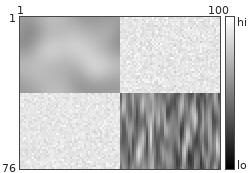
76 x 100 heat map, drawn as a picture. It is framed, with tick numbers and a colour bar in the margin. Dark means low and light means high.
It is made of 2 by 2 panels. Panel 1,1: high, smooth. Panel 1,2: very high, fine-grained, faint in contrast. Panel 2,1: very high, fine-grained, faint in contrast. Panel 2,2: middling, streaked downward, strong in contrast.
